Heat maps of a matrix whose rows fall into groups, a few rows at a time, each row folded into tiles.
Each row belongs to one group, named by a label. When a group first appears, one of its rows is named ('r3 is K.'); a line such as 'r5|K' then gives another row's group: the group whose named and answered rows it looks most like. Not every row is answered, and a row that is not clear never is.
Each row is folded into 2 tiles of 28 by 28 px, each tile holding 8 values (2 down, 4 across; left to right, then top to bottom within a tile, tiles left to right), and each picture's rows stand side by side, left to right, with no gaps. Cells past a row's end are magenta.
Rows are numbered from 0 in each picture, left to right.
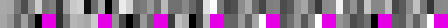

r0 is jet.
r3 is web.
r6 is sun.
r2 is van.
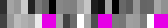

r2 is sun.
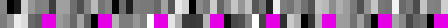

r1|jet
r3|van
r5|web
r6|jet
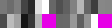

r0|web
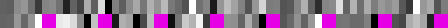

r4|jet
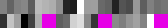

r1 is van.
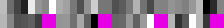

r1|jet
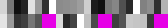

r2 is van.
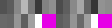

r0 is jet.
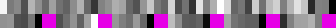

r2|jet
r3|sun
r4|sun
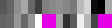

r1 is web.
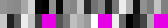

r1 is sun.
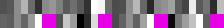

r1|web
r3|van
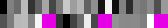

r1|van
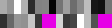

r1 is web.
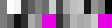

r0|van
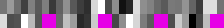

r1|web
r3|web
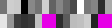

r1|van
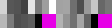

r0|sun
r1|jet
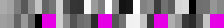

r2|van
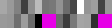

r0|jet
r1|van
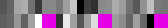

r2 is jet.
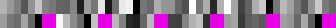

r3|van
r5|jet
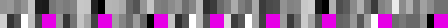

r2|jet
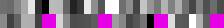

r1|sun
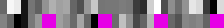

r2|web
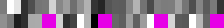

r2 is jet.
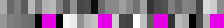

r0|sun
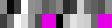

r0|van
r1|van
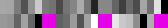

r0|jet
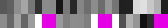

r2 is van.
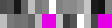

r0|sun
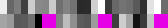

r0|sun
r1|web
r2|web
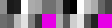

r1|van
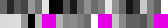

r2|sun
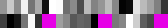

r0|van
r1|sun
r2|van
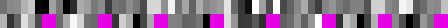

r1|van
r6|web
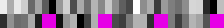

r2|van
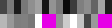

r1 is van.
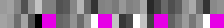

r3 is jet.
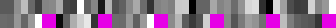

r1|van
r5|sun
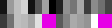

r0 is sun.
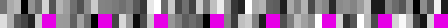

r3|sun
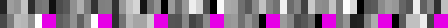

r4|jet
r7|van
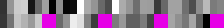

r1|van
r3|jet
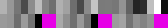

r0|jet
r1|jet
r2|web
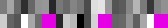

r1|web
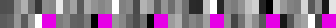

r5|van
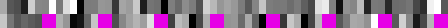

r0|sun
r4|jet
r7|web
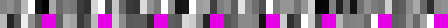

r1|web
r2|sun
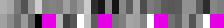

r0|jet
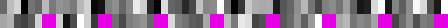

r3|sun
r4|van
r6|web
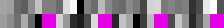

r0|jet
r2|web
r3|web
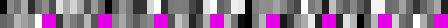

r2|web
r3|web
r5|van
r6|web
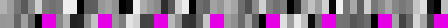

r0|jet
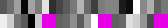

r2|van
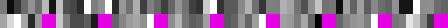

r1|sun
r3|web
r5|jet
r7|van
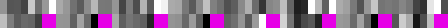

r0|sun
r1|jet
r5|sun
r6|jet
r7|web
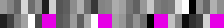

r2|jet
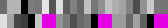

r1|sun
